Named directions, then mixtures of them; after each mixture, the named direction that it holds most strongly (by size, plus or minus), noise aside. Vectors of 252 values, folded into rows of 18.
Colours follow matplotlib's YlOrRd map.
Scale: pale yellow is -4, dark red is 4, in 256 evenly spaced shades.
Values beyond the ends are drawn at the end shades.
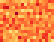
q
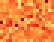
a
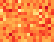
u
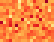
a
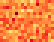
q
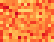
q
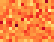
a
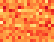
u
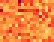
u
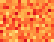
q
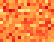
u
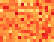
q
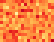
q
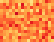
q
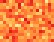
a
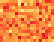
q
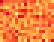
q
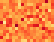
a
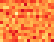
q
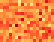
a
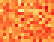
u
